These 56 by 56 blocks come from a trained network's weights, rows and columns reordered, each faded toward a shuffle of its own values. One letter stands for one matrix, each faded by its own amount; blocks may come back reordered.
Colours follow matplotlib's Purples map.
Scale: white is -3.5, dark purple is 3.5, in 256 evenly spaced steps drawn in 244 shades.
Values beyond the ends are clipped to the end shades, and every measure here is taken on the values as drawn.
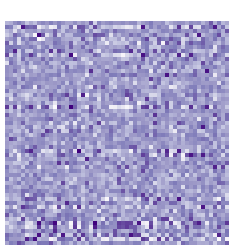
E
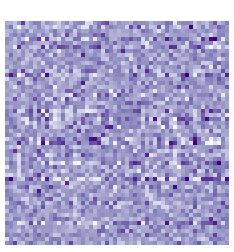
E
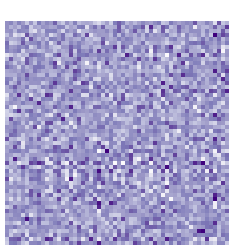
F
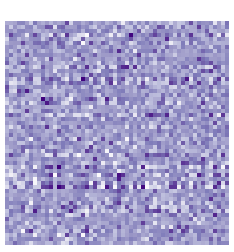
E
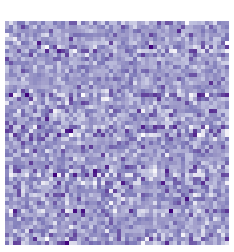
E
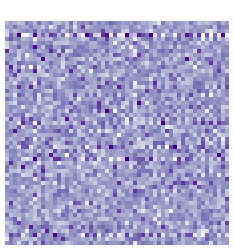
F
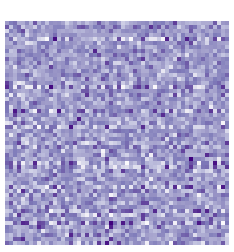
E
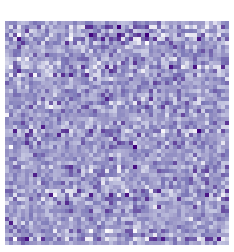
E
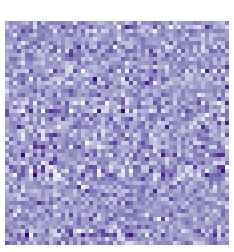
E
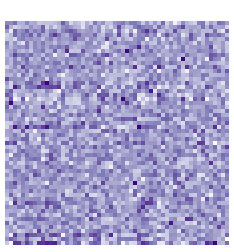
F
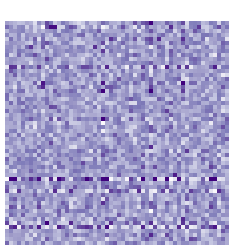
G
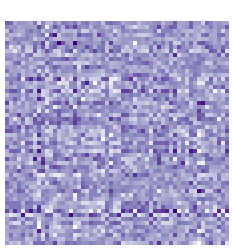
G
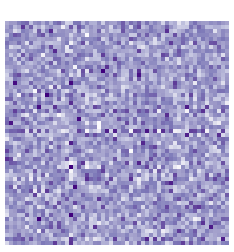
F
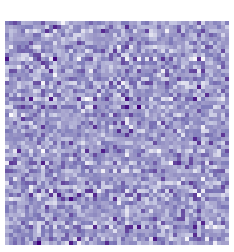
E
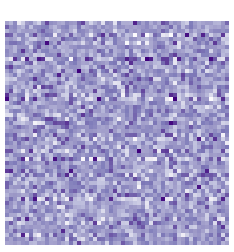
E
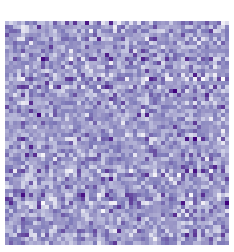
E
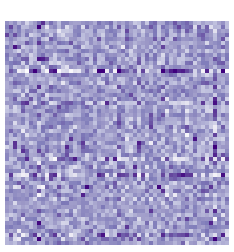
G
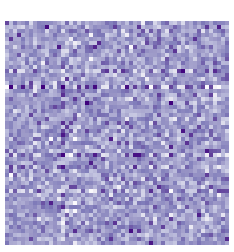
F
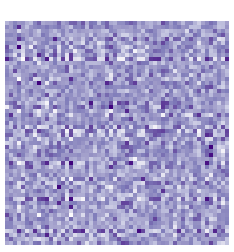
G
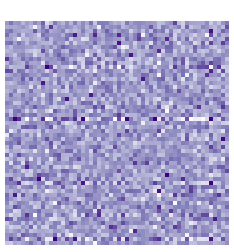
F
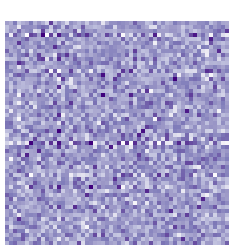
F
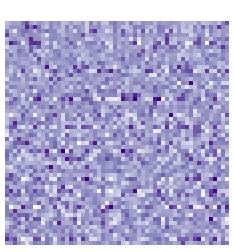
E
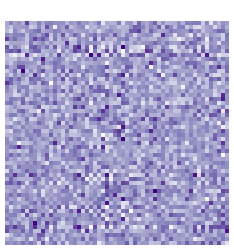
F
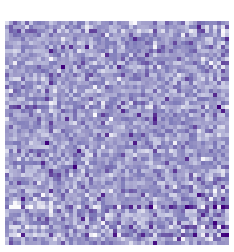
F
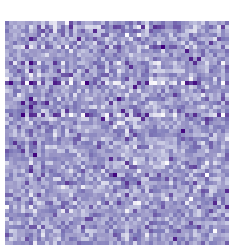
F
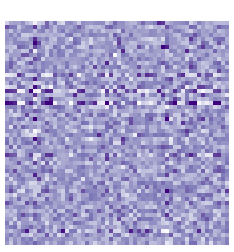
G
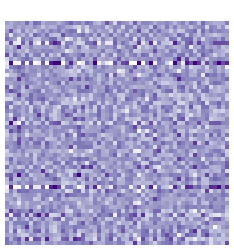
G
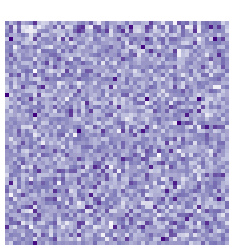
F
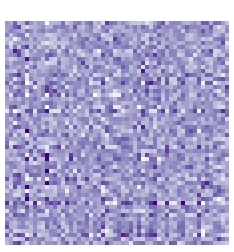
G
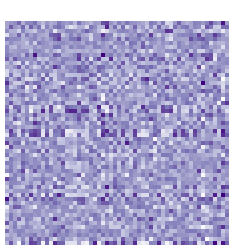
G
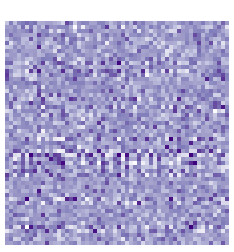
E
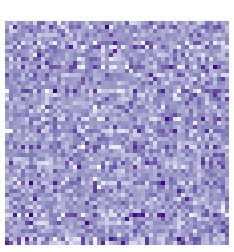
E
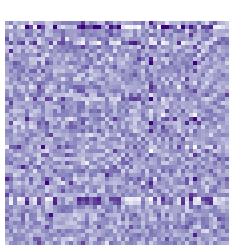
G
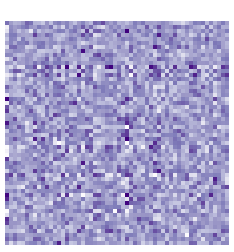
G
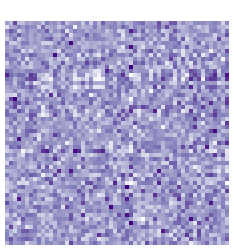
F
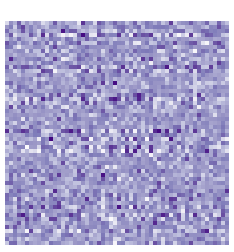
E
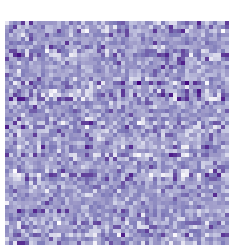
E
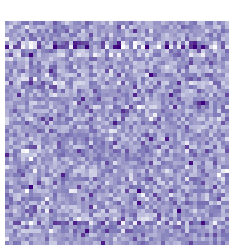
F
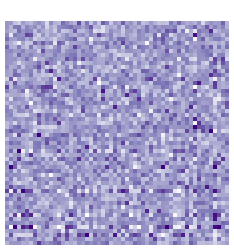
F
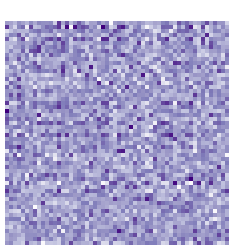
F
